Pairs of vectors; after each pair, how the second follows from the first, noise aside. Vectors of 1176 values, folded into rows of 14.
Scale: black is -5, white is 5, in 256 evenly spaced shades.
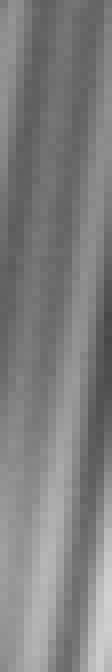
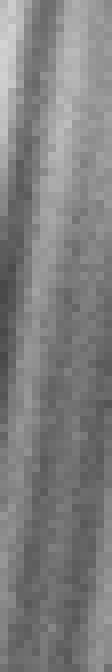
reversed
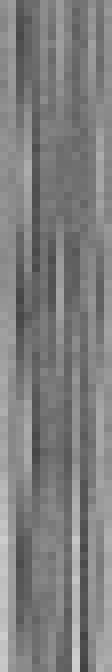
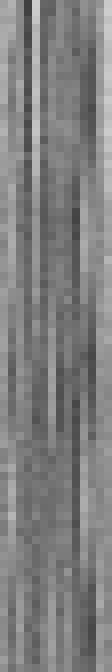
reversed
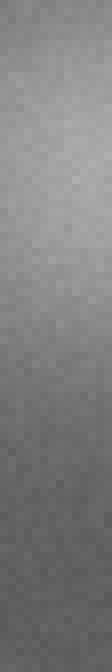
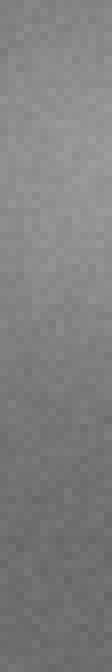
shrunk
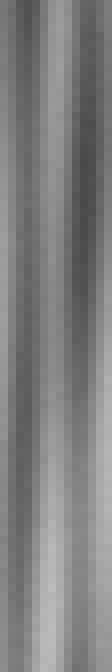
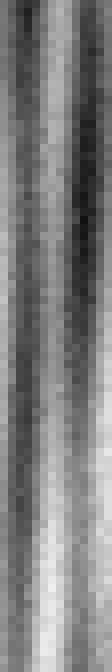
scaled up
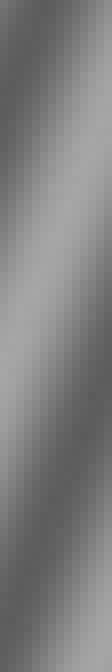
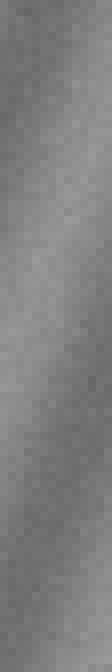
shrunk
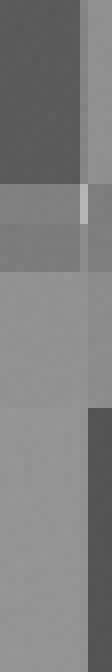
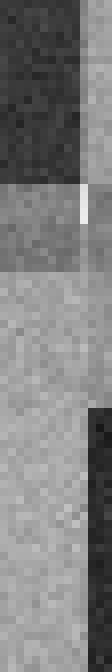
scaled up
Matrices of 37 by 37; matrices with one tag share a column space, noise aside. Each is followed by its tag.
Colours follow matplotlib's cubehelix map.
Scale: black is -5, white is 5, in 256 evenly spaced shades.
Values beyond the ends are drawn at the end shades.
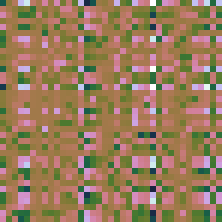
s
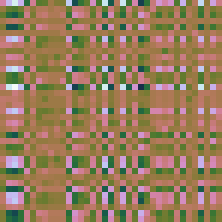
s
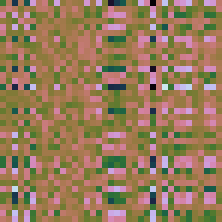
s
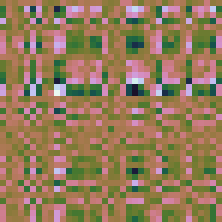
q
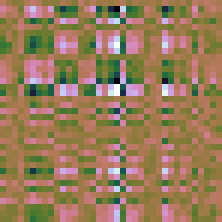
q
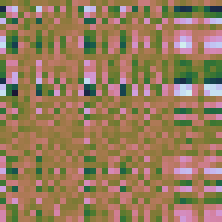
q
